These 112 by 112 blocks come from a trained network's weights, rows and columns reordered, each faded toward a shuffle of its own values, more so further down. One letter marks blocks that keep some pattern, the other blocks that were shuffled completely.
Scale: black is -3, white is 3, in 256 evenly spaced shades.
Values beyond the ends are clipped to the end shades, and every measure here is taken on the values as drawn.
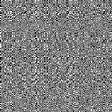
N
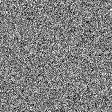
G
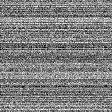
N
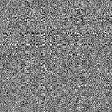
N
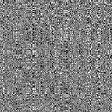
N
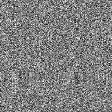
N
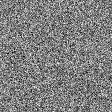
G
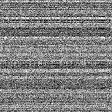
N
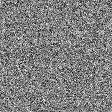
G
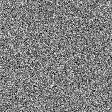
G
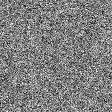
G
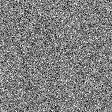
G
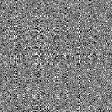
N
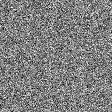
G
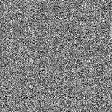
N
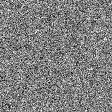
G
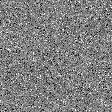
G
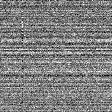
N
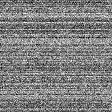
N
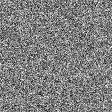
G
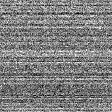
N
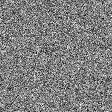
G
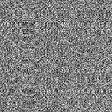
N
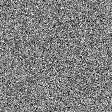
G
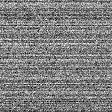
N
